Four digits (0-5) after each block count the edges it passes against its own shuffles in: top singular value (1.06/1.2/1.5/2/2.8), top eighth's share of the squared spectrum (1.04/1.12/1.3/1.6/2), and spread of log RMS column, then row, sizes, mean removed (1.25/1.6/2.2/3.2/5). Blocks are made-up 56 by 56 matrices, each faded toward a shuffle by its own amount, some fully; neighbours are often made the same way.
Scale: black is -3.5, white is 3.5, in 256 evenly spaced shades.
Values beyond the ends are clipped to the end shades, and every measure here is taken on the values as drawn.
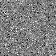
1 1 0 0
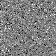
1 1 0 0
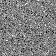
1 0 0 0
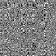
4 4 2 2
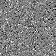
1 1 0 0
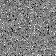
0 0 0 0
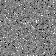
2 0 0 0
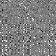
4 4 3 2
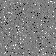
0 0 0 0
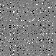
2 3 2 2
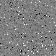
0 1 1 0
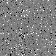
1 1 1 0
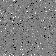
1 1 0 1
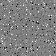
2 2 1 1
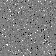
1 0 0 0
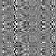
4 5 4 3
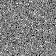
0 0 0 0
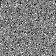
0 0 0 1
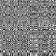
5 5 3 3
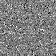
2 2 0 0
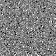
2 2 1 0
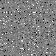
3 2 1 0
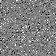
2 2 0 1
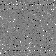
3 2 0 1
